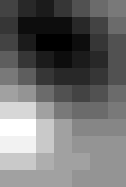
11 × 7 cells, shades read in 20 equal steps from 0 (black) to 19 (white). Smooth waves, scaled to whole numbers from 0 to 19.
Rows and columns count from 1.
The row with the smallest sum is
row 3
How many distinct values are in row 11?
2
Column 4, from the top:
4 1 0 1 3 6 9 12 12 12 12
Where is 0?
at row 3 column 3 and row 3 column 4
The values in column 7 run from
6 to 11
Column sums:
122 108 84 72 72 81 95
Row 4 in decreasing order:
7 6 4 3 2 2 1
